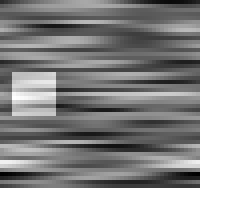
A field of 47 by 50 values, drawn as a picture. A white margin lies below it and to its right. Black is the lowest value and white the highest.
Streaks run across, left to right. The middle left is the ninth with the highest average. An odd patch, higher than its surroundings, sits in the middle left.
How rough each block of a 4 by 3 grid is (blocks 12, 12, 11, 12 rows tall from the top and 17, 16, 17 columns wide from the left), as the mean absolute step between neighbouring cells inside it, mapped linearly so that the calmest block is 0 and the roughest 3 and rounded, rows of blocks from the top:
110
332
210
322
